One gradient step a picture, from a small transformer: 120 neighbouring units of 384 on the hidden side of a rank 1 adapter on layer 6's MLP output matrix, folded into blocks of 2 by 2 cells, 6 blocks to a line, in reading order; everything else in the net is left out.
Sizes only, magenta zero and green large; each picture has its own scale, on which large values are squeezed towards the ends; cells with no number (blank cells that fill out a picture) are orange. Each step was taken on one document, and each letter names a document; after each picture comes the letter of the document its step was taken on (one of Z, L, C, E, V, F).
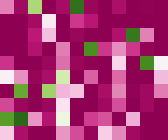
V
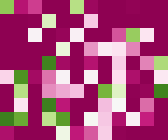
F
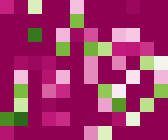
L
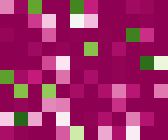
V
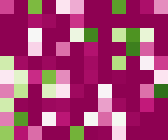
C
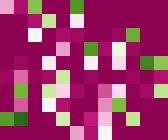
F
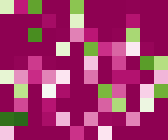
L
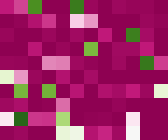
V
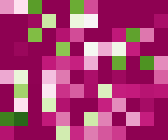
F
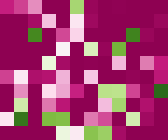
F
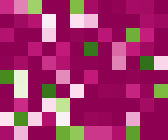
V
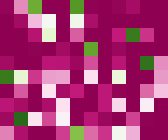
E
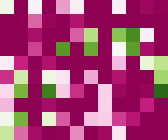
C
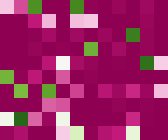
V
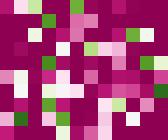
F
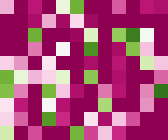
C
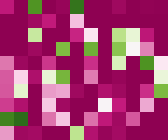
C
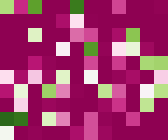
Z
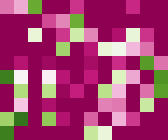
L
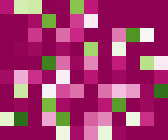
F
